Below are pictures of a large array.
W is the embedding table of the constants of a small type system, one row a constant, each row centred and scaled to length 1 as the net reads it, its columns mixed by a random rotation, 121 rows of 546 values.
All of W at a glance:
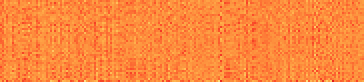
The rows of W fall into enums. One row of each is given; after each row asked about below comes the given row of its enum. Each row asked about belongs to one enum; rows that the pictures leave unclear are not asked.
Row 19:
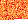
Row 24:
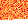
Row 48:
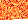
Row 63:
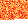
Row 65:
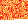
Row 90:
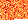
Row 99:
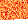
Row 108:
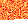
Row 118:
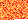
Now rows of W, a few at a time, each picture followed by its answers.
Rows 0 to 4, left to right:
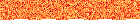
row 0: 99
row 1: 24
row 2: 48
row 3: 99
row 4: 65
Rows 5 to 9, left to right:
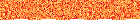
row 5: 99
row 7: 19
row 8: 99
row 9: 65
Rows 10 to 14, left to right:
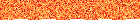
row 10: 24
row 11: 48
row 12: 118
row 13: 63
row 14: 48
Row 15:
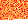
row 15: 24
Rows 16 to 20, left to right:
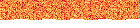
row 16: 99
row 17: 90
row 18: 90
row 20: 99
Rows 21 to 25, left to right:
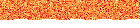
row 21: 108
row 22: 65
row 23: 63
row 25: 108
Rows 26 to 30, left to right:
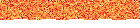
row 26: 48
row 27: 24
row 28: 48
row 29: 63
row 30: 118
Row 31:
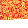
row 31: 65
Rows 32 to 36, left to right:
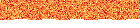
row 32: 48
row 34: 63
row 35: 118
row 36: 99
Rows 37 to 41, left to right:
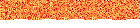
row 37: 99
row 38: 65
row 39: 24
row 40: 24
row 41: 118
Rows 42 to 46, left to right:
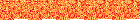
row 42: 63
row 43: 63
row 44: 65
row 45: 65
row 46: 65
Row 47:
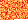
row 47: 99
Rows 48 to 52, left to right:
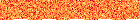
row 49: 99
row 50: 24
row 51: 90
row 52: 63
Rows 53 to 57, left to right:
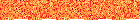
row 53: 24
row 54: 65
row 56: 19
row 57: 65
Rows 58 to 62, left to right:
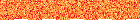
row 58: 19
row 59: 63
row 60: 65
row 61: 63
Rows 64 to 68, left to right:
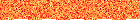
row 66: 118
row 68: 63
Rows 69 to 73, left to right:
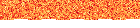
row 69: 65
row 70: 48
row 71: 118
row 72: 90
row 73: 24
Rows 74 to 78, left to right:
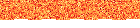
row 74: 63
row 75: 48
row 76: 65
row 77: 24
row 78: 63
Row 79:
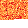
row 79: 19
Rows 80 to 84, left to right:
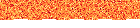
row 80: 48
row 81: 118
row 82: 24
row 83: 24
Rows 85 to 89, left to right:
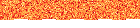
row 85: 65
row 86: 118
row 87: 99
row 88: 63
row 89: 90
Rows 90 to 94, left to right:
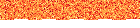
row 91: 24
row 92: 48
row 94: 118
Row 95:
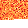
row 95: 24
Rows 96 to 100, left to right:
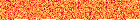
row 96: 90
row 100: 63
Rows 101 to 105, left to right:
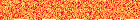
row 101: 65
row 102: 90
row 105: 24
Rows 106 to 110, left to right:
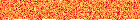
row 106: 24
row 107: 63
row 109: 99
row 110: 99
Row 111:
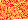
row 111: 48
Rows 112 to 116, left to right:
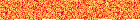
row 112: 99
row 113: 90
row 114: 99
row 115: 65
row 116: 99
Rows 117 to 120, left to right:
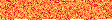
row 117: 90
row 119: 63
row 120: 48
